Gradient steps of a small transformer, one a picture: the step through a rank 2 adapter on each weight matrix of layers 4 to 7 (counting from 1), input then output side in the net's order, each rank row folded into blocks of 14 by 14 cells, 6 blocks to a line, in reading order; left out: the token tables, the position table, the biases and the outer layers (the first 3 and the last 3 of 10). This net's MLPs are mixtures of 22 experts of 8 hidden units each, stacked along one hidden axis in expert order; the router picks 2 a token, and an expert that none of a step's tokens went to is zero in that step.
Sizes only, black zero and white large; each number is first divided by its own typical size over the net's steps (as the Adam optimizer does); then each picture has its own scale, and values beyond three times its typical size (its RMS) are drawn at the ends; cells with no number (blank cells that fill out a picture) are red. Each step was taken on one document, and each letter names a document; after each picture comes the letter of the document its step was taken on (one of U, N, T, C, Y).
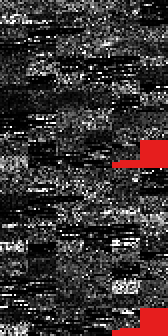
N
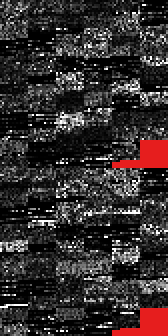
N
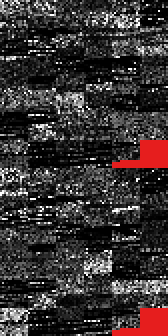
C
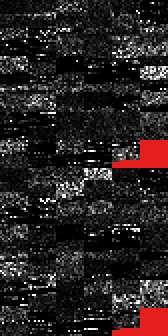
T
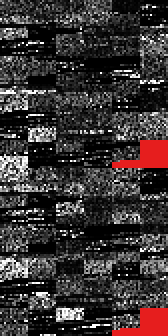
C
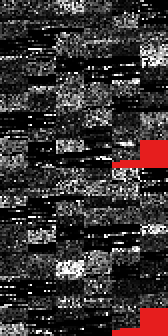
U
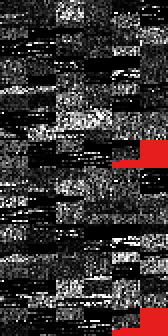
C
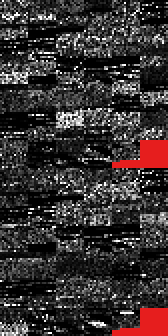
N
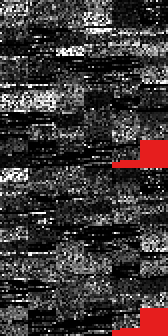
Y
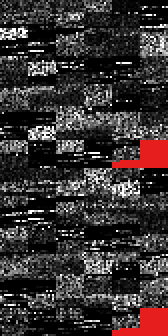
C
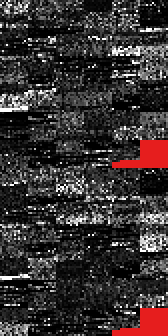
N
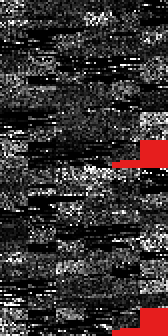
N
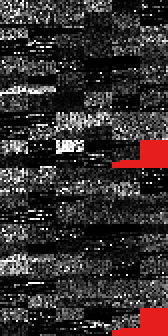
C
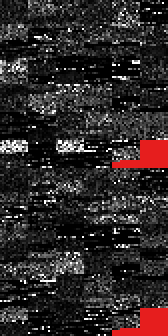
T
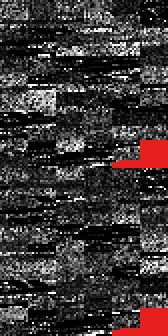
Y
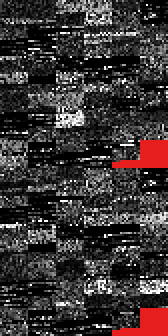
U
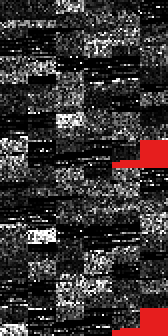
U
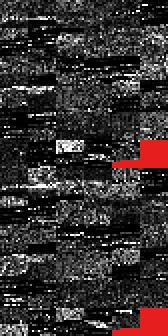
N
